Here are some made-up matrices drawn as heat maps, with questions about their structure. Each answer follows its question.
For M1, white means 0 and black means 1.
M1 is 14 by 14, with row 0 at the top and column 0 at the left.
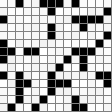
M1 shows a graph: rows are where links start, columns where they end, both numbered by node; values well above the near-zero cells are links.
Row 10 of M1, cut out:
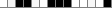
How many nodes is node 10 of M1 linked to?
6
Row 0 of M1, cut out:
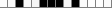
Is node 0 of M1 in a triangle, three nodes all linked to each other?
yes
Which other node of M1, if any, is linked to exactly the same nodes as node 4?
node 1
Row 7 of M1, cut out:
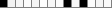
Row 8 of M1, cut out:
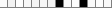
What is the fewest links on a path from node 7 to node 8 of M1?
1
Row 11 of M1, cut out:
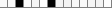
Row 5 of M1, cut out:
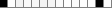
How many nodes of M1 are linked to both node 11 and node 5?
0
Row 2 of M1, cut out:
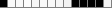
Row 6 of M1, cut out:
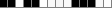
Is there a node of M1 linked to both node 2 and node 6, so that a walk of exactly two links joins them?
yes
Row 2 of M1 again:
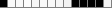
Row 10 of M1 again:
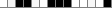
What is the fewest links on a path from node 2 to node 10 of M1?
1
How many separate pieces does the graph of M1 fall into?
1
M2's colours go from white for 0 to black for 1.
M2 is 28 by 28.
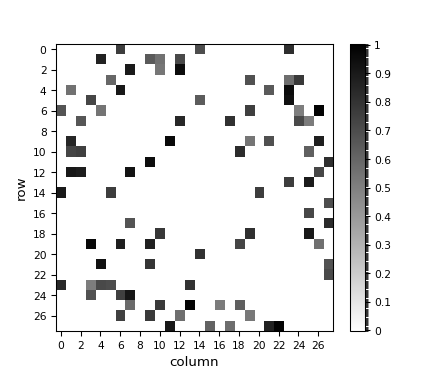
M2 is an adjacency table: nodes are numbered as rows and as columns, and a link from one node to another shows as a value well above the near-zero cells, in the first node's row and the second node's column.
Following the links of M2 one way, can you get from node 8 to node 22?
no
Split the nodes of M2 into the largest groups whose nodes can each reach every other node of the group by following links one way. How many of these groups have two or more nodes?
1
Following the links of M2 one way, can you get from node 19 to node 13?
yes
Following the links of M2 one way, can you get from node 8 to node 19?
no
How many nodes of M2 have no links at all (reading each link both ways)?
1
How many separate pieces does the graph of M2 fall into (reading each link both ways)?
2
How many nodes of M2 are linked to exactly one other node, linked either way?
4
